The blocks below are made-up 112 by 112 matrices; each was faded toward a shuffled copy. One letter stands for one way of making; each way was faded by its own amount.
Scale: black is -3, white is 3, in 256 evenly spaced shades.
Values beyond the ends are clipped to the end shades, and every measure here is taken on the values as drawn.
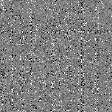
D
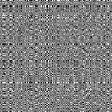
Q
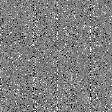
D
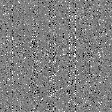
D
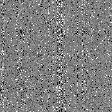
D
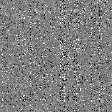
D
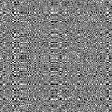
Q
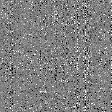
D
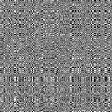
Q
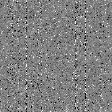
D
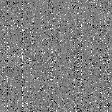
D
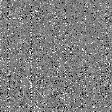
D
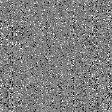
D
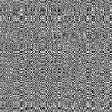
Q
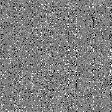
D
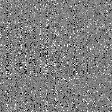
D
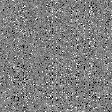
D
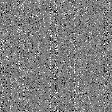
D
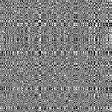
Q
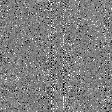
D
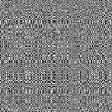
Q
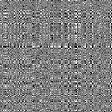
Q
